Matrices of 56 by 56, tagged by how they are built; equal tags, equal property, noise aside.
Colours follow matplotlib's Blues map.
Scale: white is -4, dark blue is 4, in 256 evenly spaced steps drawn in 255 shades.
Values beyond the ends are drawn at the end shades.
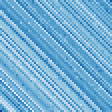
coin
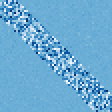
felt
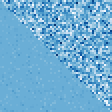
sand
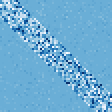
felt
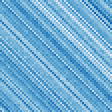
coin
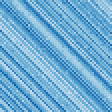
coin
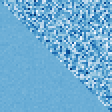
sand
